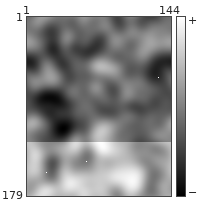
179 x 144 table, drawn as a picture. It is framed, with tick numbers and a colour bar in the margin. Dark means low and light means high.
Three lone cells stand out, each far higher than its neighbours. There are no regular stripes. The ninth with the lowest average is the middle left. Overall the values sit about 50% of the way up the scale. The bottom part is higher, past a seam about 70% of the way down.
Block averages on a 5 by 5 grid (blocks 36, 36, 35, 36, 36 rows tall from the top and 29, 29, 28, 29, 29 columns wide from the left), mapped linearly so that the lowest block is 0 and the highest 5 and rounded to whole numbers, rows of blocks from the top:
11122 | 11220 | 00111 | 22432 | 44453
